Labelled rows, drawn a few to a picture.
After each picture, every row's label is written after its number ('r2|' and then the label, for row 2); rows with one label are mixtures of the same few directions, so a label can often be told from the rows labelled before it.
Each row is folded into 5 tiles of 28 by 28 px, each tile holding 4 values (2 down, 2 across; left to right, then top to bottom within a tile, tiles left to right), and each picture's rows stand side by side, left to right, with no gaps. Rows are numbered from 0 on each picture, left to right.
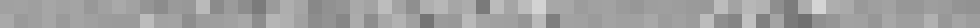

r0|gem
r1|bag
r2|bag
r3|bag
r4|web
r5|gem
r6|web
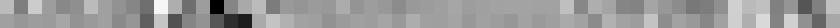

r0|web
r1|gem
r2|bag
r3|web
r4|web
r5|bag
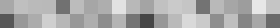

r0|bag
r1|bag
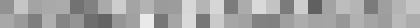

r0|gem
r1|gem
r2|web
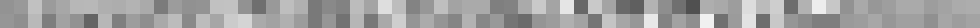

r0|web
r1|gem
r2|bag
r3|gem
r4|web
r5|gem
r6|web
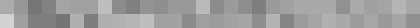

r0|bag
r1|bag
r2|bag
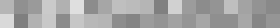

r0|gem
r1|web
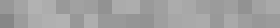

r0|bag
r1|bag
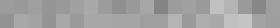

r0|gem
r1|gem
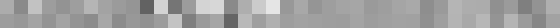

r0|web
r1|web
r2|web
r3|bag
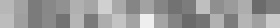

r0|bag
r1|bag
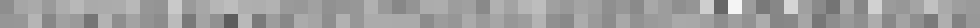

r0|web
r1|web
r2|gem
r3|bag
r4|gem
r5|web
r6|web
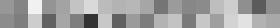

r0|web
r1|gem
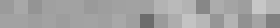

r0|web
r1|bag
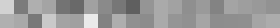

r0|web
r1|gem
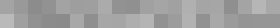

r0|bag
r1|gem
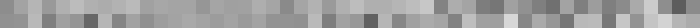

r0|web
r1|bag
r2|web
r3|web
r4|gem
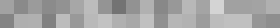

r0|gem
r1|gem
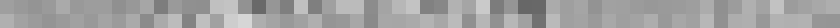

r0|bag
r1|gem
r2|web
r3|bag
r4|web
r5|gem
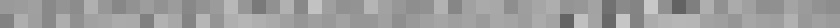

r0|gem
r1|gem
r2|web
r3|web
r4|gem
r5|web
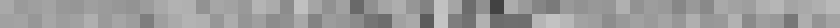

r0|web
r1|bag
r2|gem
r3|gem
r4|bag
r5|web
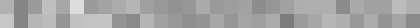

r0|gem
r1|bag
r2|bag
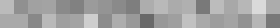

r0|web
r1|bag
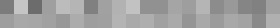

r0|web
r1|bag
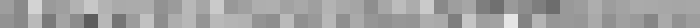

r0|web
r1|gem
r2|gem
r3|web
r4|web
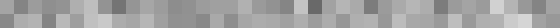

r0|gem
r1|bag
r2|web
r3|gem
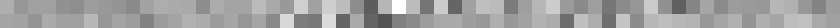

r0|web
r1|bag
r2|gem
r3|web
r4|gem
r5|gem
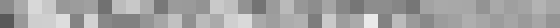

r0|bag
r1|gem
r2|web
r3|bag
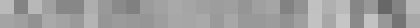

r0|web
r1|bag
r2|bag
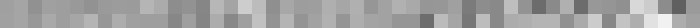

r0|web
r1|bag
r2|gem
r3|gem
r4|gem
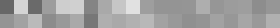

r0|web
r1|bag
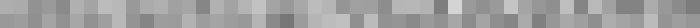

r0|bag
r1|bag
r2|bag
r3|web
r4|web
